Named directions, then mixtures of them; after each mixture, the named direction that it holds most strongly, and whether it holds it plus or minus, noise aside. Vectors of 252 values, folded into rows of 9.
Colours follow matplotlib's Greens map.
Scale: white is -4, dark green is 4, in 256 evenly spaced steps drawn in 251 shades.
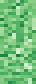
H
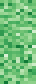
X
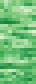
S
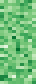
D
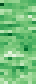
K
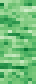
S, plus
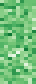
H, plus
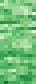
S, plus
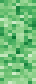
H, minus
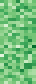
X, minus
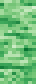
S, plus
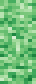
D, minus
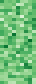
H, minus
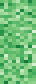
X, plus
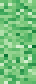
X, minus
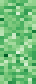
H, plus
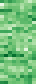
K, minus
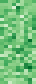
H, minus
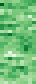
K, plus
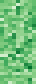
H, minus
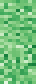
X, minus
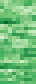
S, plus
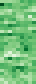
K, plus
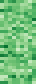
D, minus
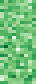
D, minus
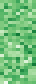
X, minus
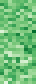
X, minus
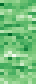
K, plus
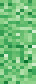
X, plus
